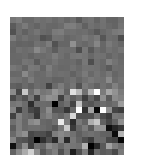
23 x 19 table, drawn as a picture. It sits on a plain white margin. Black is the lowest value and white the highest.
The grain is fine, like static. On average the colour sits 40% of the way up the scale. The halves do not mirror each other. The top part is calmer, up to a seam about 50% of the way down. The middle right is the ninth with the highest average. No overall slope runs across the table.
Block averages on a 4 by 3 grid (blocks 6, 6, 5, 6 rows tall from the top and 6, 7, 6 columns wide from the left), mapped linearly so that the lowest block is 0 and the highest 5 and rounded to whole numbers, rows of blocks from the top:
3 3 3 | 3 3 3 | 2 4 5 | 2 3 0
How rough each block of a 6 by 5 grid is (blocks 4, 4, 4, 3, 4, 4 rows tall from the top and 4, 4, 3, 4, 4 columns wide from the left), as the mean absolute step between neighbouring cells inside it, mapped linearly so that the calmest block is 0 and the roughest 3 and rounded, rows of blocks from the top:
00000 | 00010 | 00000 | 21221 | 11322 | 21122
